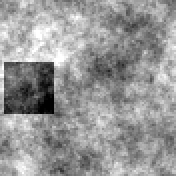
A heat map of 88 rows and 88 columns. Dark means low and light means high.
The top left is the ninth with the highest average. The middle left is the ninth with the lowest average. The middle left is the roughest part. An odd patch, lower than its surroundings, sits in the middle left. There is no overall slope.
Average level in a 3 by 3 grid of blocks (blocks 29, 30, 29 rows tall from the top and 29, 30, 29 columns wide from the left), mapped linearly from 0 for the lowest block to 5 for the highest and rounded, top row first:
5 4 2
0 2 3
3 3 3
